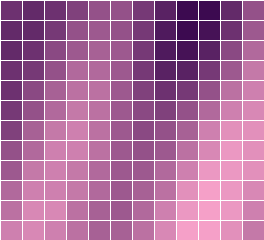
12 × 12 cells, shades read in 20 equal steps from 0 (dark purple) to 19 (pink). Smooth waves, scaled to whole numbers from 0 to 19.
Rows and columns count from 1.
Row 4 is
5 6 9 12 12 10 6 3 3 6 10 14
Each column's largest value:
15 16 16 15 13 11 13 16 19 19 18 17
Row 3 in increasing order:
1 2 3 4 5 6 8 8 10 10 11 12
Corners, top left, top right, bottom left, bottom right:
5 9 15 14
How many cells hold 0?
3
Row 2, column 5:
10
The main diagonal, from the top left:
5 4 8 12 13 10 8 10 15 19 18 14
